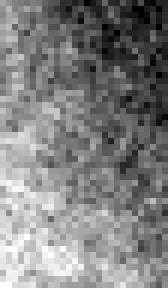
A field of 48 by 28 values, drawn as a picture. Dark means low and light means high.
The halves do not mirror each other. There are no regular stripes. There is an overall slope up to the bottom left. The ninth with the lowest average is the top right. The ninth with the highest average is the bottom left.
